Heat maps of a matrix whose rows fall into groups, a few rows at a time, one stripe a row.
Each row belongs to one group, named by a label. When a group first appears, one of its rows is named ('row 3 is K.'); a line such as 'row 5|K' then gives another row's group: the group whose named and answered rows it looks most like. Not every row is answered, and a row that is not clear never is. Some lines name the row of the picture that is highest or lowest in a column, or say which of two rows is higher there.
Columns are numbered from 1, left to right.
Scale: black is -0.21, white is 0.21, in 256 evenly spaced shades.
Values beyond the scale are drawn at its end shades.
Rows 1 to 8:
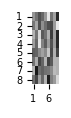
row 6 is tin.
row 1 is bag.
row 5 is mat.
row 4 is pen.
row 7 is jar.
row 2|tin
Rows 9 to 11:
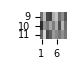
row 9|bag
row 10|mat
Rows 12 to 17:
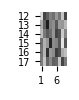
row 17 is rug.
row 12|jar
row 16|tin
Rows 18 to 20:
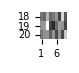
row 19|pen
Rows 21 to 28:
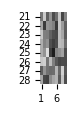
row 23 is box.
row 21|rug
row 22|box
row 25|pen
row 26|rug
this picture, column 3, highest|25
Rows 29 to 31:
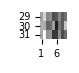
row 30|tin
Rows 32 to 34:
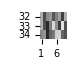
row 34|bag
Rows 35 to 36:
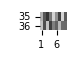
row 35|jar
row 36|box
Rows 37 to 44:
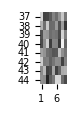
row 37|jar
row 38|pen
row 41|box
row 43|tin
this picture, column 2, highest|43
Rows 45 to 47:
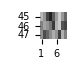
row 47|jar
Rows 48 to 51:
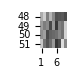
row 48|rug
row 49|tin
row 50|tin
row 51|jar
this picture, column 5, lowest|50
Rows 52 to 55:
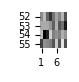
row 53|pen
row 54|jar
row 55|mat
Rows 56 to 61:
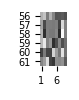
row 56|rug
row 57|jar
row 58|jar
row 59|rug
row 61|pen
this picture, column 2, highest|59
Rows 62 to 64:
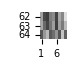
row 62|tin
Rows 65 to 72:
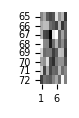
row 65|bag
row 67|bag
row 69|box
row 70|pen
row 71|box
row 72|mat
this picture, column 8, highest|72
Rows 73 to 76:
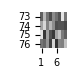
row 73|mat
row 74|rug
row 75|box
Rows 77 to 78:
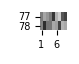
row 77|pen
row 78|jar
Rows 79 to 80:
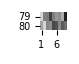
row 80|rug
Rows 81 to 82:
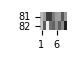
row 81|bag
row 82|pen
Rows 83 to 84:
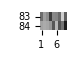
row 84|pen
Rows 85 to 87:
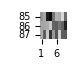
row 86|rug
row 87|box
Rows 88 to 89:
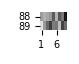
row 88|pen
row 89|box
